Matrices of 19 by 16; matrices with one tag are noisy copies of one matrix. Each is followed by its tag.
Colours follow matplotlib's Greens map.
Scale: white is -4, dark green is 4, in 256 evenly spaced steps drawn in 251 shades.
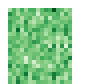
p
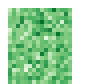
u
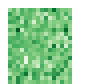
p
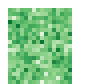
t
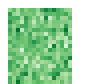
p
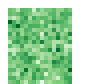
t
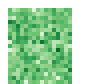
t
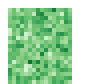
u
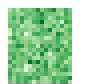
u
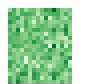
p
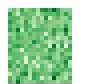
p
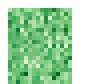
p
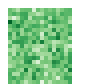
t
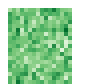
p
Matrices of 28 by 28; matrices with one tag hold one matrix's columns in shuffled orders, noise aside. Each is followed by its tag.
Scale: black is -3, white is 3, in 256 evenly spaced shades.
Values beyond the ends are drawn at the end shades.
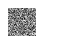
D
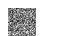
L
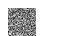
D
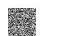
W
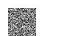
W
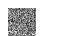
L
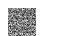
D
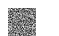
W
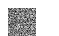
W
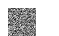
W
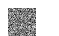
W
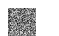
L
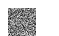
D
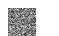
W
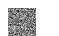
W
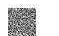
D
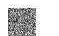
L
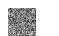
L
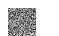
D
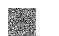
L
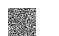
W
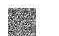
D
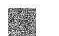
L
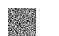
L
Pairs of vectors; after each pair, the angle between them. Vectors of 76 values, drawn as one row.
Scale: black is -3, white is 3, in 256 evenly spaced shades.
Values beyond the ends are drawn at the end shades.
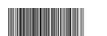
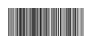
nearly parallel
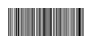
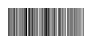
orthogonal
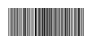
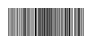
nearly parallel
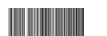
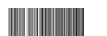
nearly parallel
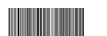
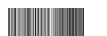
partly aligned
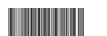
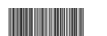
orthogonal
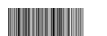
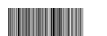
nearly parallel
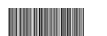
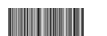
orthogonal
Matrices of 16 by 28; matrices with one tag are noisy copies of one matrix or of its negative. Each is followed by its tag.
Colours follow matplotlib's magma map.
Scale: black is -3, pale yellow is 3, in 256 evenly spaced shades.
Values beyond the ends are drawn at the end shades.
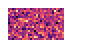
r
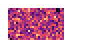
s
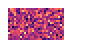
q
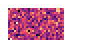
s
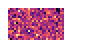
s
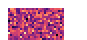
q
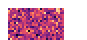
s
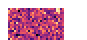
s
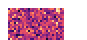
s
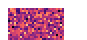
q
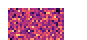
s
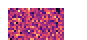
s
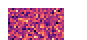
r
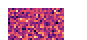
r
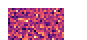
r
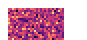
r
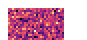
r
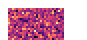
r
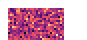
q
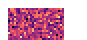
q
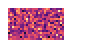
q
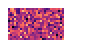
q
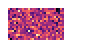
s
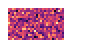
r
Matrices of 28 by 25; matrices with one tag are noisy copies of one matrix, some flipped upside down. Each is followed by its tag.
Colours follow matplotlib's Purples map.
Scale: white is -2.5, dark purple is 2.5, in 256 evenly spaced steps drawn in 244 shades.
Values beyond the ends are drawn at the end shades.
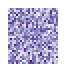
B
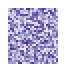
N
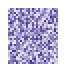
B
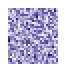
N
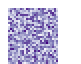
N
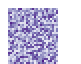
N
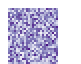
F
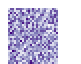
B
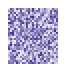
B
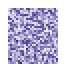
N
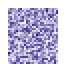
N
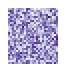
F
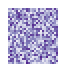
F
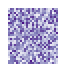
B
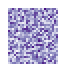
N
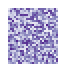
N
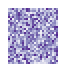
F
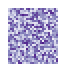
N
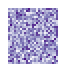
F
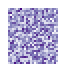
N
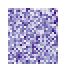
F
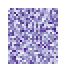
B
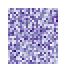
B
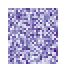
F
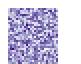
N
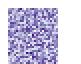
N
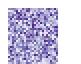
F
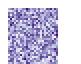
F
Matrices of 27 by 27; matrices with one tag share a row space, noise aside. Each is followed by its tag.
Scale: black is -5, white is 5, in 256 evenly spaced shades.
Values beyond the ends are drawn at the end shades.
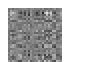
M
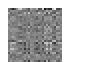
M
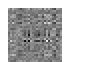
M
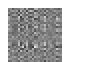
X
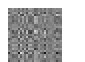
X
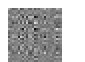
X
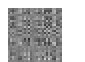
M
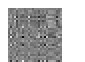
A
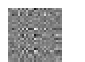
X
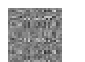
M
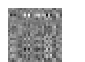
M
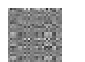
M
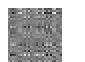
M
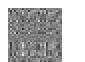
A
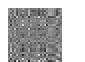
A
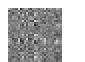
X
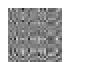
A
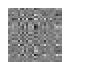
X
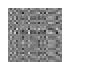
A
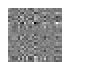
X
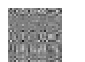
A
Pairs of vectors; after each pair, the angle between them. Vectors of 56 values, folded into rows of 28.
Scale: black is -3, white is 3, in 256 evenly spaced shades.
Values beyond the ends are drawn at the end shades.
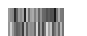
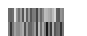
nearly opposite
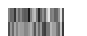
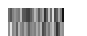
partly aligned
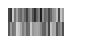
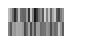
orthogonal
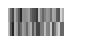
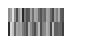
partly opposed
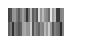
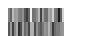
partly aligned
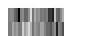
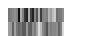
orthogonal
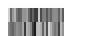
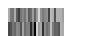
partly aligned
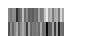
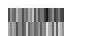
nearly opposite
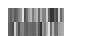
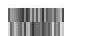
orthogonal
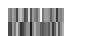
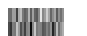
nearly parallel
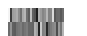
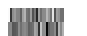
nearly parallel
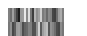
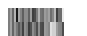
orthogonal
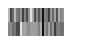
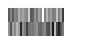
partly opposed
